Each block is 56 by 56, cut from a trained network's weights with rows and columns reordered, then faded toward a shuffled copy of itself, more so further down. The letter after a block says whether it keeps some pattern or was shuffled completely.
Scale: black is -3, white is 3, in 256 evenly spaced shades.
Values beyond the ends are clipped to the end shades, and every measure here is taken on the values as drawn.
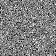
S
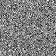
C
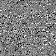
C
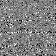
C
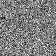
S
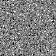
C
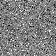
S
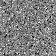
S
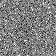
S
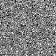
C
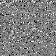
C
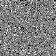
C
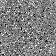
S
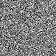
S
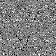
C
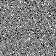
S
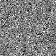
C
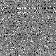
C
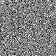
C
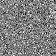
C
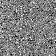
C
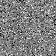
C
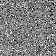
C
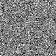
C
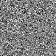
C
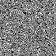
C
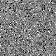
C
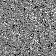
S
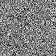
C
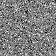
S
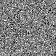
S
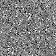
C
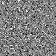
C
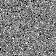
S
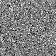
S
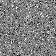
S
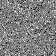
S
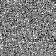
C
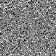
C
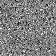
S
